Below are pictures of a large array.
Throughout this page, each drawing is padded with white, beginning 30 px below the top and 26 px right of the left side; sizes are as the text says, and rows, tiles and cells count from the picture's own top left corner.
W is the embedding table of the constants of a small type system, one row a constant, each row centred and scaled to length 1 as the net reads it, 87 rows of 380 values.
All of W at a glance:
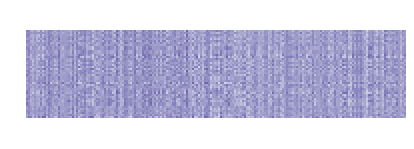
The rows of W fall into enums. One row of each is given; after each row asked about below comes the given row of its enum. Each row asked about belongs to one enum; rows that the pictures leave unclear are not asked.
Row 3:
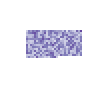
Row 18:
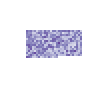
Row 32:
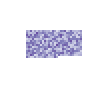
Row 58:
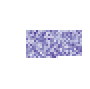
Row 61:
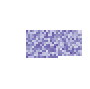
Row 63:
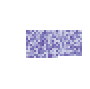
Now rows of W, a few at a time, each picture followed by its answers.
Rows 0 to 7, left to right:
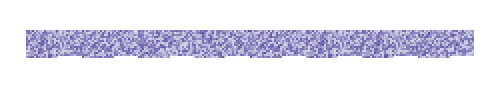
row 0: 63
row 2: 18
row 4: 61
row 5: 63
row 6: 63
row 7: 32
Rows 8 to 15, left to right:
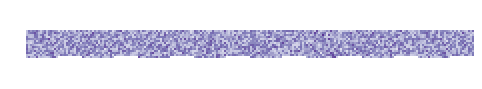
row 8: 3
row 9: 32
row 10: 61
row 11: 63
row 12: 18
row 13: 58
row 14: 32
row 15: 3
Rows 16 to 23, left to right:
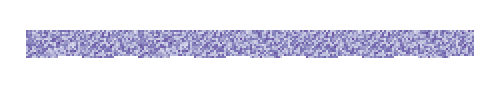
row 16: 18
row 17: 61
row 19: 61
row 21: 61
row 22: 61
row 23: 3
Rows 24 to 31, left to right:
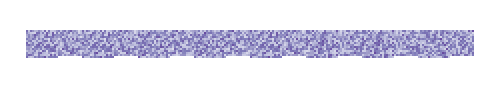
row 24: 61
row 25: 61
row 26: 32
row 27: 32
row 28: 61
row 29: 63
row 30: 63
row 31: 3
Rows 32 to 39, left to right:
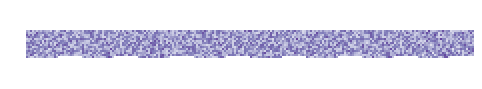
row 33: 3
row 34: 63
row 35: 3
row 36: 61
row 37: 32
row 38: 3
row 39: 58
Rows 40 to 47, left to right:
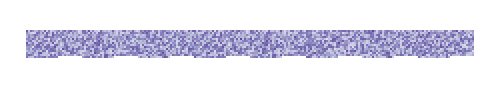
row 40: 61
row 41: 63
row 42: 3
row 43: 61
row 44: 63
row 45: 18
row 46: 3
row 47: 32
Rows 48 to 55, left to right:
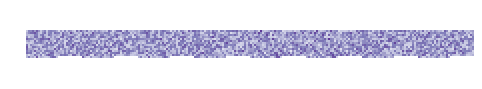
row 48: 3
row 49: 32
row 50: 3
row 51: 18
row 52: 58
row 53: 58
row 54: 18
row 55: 32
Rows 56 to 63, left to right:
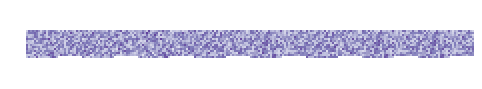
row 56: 3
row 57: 32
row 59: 61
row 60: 63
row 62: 63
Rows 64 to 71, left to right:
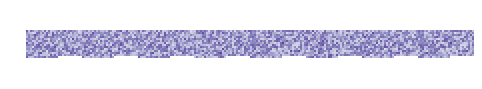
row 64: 61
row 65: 32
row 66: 61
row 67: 3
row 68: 18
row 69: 63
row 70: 32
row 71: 18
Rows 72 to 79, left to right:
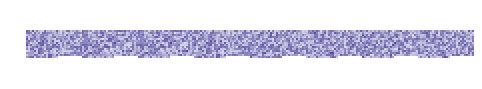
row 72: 63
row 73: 18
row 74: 18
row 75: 63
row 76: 61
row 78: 32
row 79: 3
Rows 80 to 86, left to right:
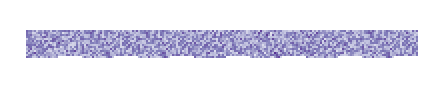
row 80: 18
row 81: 3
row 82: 3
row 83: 61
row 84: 58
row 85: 32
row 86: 3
